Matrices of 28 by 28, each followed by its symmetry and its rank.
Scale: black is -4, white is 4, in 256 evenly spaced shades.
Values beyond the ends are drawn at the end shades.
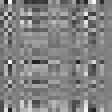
neither, rank two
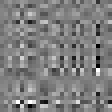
neither, rank two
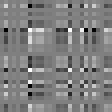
symmetric, rank one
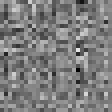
neither, rank five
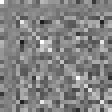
symmetric, rank five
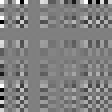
symmetric, rank one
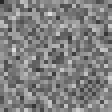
symmetric, full rank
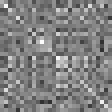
symmetric, rank five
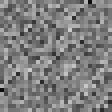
symmetric, full rank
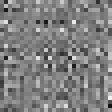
neither, rank five
